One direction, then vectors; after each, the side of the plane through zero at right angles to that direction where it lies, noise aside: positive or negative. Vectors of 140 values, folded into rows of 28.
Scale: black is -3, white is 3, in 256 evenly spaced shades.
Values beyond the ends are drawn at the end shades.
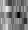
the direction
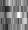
negative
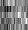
negative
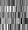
positive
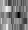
positive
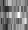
negative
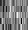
negative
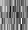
positive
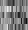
positive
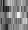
negative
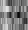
positive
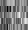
negative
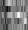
negative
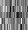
positive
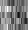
positive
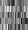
positive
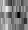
positive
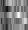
negative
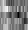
positive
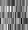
positive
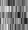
positive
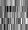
negative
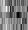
positive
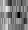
positive
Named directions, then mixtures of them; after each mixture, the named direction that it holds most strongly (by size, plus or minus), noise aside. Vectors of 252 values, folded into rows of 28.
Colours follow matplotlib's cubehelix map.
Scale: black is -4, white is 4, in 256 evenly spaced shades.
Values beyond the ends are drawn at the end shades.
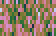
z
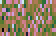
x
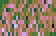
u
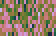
z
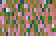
x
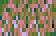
u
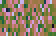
x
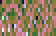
x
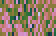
z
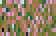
x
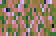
x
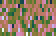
x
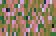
x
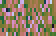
x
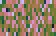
x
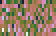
x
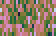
z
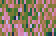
z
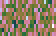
u
